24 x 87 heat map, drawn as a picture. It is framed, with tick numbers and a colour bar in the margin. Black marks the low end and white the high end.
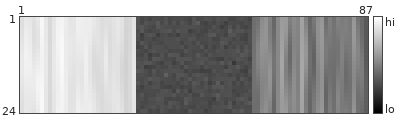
The table splits into one row of 3 panels. Panel 1,1: very high, streaked downward, faint in contrast. Panel 1,2: low, fine-grained, faint in contrast. Panel 1,3: middling, streaked downward.
